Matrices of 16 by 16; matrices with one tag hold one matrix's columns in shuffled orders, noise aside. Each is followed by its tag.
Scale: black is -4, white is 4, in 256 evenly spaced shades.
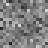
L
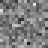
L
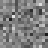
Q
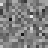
Q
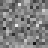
L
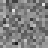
L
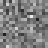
Q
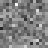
L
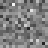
L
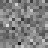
L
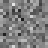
Q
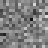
Q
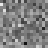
L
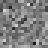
L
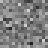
L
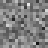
L
